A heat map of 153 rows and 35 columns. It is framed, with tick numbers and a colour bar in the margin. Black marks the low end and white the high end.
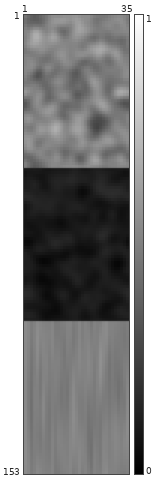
It is made of 3 by 1 panels. Panel 1,1: middling, blotchy. Panel 2,1: very low, blotchy, faint in contrast. Panel 3,1: middling, streaked downward, faint in contrast.
